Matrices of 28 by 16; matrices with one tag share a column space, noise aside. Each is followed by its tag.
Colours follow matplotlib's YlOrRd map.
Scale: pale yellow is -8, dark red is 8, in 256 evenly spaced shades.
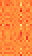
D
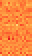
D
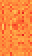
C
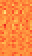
C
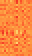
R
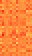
R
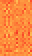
R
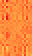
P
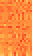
P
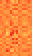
R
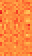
C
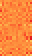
D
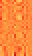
P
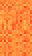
C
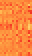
C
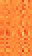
R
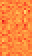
C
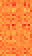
D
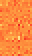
D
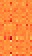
D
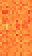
C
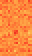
R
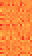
D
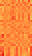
P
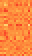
D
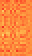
R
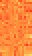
P
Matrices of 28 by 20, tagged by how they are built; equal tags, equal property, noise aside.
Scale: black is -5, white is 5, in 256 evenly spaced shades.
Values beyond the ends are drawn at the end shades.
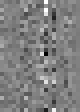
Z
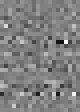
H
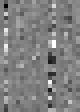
Z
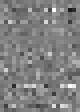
H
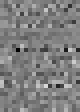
H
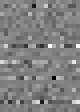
H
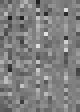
Z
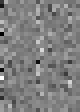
Z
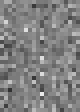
Z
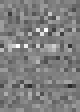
H
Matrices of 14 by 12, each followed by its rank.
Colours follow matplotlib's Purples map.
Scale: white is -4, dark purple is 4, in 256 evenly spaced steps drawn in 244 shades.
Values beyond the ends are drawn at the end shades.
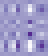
one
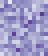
full rank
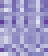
two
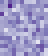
full rank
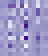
two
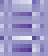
one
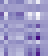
one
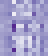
two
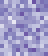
full rank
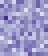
full rank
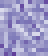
full rank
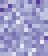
full rank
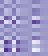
one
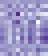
two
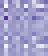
two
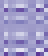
one
